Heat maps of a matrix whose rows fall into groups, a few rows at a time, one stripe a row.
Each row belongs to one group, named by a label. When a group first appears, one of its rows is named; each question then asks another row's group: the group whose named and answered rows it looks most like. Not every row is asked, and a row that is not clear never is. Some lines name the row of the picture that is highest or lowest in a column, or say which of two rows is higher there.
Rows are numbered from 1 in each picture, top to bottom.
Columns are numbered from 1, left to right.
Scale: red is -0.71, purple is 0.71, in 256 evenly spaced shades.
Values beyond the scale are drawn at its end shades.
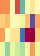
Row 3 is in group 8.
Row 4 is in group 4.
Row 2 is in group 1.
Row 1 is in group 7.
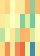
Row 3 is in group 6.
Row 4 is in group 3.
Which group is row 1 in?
1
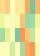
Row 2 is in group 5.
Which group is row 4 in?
8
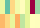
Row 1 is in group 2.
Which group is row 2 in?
7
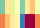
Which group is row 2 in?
8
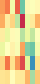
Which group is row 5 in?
3
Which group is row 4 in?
5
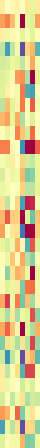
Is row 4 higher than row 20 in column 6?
No
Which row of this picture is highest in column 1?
31
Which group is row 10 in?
2
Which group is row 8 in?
2
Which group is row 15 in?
8
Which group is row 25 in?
2
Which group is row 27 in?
8
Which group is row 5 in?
4
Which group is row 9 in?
7
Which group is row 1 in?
1
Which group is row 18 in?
2
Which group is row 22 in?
7
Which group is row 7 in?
5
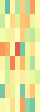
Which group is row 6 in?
5
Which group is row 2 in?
6
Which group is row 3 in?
5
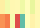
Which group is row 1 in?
1
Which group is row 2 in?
7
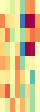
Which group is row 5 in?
7
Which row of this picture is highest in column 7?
6
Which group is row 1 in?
8
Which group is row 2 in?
8
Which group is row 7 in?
7
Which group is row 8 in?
5
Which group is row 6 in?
3
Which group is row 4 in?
8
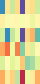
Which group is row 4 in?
7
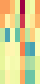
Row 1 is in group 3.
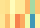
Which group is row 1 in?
1
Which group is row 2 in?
3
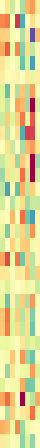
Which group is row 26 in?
5
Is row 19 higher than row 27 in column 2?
No
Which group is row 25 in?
5
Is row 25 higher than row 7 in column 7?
Yes
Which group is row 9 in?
2
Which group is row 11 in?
8
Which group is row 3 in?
1
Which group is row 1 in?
8
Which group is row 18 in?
6
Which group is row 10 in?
8
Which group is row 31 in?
7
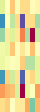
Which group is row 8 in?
1
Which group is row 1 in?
6
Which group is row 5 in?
5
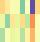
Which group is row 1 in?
1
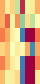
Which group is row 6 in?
8
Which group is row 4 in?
1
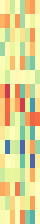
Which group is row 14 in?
7
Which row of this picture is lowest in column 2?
7
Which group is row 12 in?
1
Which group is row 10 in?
1
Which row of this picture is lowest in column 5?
8
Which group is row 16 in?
5
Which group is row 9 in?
8
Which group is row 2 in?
7
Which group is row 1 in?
8
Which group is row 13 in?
4
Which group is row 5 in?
5
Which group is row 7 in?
7
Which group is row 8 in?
3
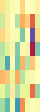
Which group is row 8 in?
6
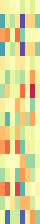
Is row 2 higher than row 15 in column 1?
Yes
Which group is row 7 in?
2
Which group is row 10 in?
7
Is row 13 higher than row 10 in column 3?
No
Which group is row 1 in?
1
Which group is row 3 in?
7
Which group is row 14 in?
7
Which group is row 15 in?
6
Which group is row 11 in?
7
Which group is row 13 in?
6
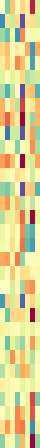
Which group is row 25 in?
4
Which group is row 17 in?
5
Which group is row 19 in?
7
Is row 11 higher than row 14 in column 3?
No
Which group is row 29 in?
2
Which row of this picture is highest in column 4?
3
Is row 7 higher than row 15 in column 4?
Yes
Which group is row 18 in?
5
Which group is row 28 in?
1
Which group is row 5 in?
3
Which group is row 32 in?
2
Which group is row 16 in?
2
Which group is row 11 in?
2
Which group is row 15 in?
7
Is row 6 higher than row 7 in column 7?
Yes
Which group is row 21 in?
8
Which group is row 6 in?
5
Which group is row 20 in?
6
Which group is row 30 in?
2
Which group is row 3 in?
6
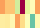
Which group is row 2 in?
3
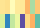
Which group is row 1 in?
1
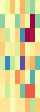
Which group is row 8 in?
1
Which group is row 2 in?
2
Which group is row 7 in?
8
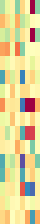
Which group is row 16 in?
1
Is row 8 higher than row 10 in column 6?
No
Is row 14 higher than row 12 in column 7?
Yes
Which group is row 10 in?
8
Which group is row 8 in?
8
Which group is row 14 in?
5
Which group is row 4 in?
7
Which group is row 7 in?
6
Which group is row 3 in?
2
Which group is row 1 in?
2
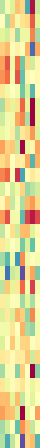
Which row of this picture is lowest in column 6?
16
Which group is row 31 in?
6
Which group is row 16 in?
8
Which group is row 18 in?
1
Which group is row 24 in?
5
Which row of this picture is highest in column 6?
1
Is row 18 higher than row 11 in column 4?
No
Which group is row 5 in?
7
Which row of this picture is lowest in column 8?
16
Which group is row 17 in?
6
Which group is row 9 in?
2
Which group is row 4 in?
1
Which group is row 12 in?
1
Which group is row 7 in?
1
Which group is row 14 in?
5
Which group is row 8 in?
2
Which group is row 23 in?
2
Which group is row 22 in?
1
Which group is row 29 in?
7
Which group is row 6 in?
7
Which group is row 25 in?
6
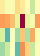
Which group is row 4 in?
6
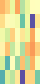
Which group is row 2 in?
1
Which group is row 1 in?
7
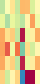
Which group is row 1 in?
6
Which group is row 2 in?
4
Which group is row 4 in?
7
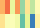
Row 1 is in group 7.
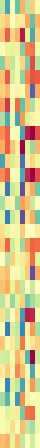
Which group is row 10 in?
8
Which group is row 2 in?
1
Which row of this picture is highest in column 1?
12
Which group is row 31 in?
5
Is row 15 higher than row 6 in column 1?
Yes
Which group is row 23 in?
8
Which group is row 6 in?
8
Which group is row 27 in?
3
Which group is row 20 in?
1
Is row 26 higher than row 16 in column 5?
No
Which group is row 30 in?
8
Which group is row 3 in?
3
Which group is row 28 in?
4
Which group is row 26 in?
2
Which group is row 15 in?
6
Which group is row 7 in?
1
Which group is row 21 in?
7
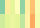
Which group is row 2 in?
4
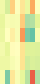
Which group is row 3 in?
5
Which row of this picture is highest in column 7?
3
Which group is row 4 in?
5
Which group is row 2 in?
5
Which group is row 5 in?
5
